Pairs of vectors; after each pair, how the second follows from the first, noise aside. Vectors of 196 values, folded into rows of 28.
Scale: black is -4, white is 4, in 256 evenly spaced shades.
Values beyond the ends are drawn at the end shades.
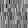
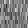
sign-scrambled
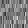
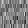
negated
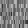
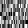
scaled up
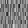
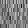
shuffled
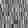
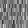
shuffled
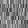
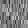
negated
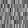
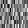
scaled up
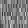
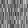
shuffled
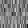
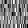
scaled up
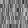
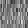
shuffled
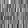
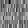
negated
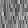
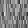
negated
